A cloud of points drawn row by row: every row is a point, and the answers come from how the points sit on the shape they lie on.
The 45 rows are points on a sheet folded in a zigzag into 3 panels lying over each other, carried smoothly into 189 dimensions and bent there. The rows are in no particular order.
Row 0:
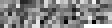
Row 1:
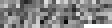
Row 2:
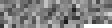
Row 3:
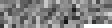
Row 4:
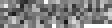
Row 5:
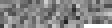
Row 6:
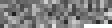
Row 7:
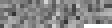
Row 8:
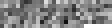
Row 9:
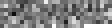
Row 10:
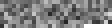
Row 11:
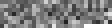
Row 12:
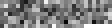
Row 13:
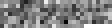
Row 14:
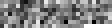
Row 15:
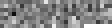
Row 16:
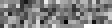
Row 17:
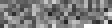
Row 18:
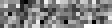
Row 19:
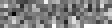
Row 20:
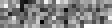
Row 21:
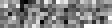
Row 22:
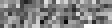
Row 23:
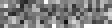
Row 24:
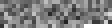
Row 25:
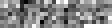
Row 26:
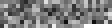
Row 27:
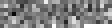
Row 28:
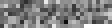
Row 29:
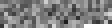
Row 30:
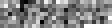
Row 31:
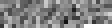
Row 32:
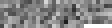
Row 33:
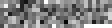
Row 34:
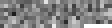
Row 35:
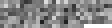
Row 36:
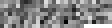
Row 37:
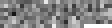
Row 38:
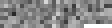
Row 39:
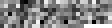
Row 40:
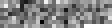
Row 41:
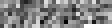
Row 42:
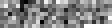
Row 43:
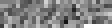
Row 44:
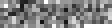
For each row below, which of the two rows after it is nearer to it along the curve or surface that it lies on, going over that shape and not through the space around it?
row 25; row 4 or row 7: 7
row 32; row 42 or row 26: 42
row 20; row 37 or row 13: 13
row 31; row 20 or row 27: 20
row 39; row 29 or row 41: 41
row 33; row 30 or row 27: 27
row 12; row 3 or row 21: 21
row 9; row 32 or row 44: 44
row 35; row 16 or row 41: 41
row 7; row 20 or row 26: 20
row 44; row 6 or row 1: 6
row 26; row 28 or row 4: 4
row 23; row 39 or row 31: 39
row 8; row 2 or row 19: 2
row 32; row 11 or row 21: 21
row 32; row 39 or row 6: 39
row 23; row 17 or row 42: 17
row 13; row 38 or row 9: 9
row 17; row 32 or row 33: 33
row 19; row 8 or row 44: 44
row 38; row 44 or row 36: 36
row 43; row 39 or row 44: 39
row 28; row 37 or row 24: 37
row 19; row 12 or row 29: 12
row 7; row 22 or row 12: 22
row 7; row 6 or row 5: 5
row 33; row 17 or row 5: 17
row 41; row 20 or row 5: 5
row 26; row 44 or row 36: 44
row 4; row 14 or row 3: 14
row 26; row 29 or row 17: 17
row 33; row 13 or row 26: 26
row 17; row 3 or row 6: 6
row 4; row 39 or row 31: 39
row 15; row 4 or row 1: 4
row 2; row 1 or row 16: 1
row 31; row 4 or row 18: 18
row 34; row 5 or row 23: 23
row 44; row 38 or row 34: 34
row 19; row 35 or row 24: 24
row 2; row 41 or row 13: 41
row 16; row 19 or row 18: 18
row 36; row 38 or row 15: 38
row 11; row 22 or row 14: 14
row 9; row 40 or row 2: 40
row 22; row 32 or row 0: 0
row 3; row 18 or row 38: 38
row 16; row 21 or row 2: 21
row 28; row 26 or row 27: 27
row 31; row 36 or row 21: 36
